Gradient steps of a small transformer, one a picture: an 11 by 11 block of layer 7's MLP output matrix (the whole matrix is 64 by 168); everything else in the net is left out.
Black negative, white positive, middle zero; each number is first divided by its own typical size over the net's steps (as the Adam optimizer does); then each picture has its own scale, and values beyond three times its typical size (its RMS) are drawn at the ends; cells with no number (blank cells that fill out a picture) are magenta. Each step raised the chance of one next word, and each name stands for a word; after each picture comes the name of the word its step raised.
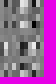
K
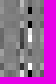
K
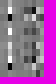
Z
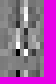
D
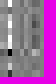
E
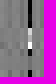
D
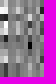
Z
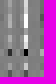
E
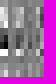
D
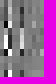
D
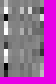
Z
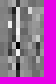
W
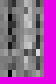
E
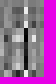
K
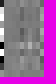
W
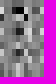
Z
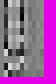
E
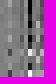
E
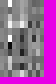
K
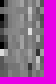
E
